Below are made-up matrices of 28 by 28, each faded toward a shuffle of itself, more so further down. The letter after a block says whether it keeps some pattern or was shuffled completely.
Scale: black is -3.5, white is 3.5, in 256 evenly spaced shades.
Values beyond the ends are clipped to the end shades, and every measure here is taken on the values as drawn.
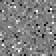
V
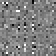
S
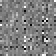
S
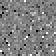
V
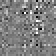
S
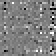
S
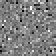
V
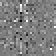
S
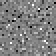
V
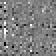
S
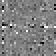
S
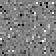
V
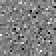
V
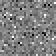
V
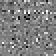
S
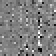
S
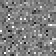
V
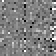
S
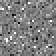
V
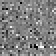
S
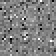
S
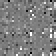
S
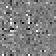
S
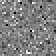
V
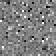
V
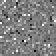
V
